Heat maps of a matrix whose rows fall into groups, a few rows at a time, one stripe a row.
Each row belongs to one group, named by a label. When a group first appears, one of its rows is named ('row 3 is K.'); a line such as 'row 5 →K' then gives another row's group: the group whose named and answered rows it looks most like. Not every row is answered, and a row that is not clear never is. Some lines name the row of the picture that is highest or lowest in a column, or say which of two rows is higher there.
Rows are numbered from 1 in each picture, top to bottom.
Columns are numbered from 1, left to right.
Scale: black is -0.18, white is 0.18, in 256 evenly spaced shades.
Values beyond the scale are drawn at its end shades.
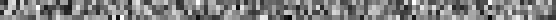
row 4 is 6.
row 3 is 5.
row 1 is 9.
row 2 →5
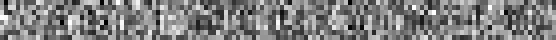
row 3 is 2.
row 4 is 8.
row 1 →6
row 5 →8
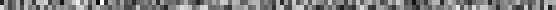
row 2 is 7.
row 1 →8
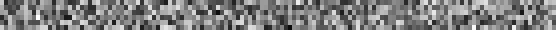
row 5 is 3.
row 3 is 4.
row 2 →2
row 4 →5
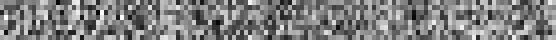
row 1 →8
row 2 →2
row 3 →8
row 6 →2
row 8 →8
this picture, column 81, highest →2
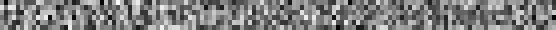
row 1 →6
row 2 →9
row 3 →3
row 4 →9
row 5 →3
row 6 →4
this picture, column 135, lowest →6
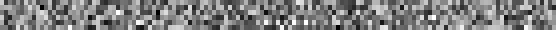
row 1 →7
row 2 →5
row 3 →8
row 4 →2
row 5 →6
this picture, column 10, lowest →1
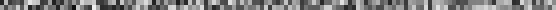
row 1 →5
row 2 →7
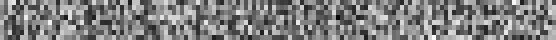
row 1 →9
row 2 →3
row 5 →7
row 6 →3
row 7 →3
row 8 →2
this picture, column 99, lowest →3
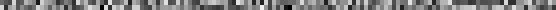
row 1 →3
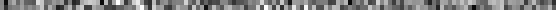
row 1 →6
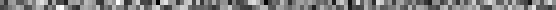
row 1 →8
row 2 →6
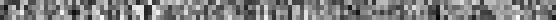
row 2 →9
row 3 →6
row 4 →9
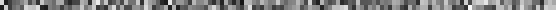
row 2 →5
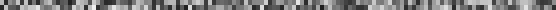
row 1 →7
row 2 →5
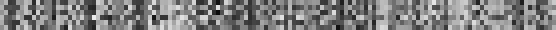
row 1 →4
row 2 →2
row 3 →4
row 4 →7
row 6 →4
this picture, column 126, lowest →4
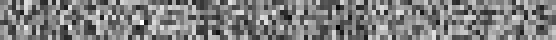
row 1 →5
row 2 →4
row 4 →6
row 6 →4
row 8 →5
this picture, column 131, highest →4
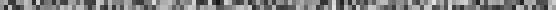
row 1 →4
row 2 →3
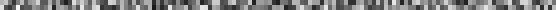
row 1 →5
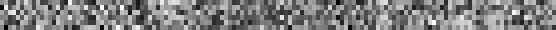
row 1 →4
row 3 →9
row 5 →2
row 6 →6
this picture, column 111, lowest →2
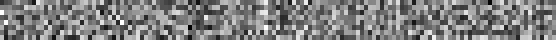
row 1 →6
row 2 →5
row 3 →6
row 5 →8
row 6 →6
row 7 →3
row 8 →7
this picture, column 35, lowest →5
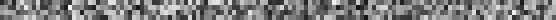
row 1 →5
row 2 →4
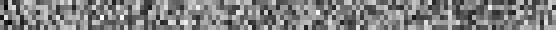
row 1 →3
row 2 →9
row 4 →8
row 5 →7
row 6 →3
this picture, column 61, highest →3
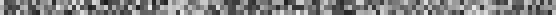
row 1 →7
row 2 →2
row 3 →7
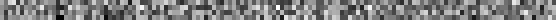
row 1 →9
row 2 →8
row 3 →7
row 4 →9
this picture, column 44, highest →1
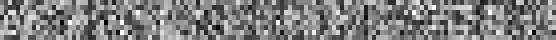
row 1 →3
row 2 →2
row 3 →9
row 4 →5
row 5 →8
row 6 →4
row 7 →9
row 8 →2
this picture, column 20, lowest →6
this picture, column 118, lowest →5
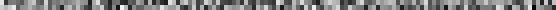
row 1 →7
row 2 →9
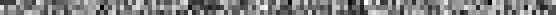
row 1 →6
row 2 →6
